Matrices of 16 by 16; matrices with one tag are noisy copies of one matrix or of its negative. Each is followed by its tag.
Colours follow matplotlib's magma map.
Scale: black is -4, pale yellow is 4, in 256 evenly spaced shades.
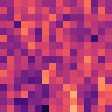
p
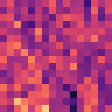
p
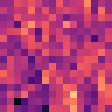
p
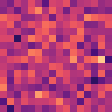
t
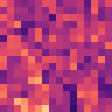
p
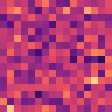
t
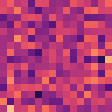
t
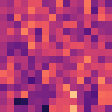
p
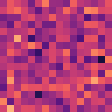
t
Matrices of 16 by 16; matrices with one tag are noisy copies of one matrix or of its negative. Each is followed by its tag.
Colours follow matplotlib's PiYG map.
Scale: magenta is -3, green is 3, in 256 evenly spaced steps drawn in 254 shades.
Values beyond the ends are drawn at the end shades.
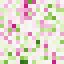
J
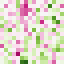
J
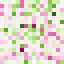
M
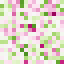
M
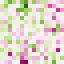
J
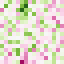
J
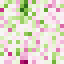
J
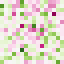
M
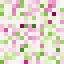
M
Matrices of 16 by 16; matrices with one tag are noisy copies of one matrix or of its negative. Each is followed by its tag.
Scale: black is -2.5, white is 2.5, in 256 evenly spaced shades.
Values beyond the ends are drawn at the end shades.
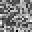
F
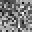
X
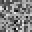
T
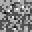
T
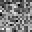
T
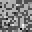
X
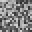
X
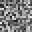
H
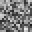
T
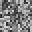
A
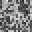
A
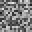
H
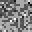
X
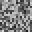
A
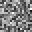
F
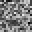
H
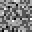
H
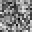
A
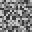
H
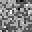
X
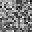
X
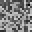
T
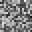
F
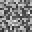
H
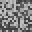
X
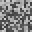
T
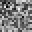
X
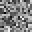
F
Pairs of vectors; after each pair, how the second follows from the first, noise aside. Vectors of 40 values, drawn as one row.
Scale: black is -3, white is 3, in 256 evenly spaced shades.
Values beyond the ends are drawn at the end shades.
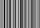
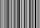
reversed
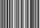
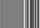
partly zeroed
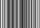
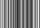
reversed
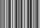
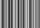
reversed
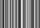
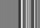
partly zeroed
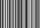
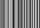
reversed
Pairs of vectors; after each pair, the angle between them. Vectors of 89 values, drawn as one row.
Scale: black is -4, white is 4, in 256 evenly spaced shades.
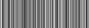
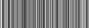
nearly parallel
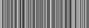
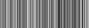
orthogonal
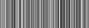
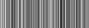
nearly parallel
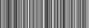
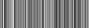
orthogonal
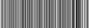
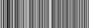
orthogonal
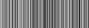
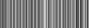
partly opposed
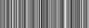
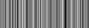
nearly opposite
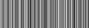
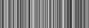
orthogonal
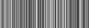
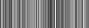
partly opposed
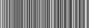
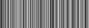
nearly opposite
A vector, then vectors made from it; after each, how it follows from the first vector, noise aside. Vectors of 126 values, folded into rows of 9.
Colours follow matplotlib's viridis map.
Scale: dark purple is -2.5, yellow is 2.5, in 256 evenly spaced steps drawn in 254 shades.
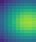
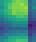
wrapped around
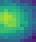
reversed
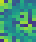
sign-scrambled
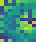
sign-scrambled
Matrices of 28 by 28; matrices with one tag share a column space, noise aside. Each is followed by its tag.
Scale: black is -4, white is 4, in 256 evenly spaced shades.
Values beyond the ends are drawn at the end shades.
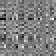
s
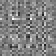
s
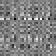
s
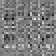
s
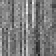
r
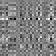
s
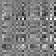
s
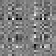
s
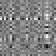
s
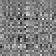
s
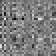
s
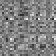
s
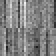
r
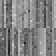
r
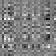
s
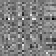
s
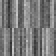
r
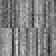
r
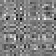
s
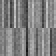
r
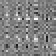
s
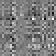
s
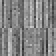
r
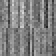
r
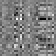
s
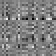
s
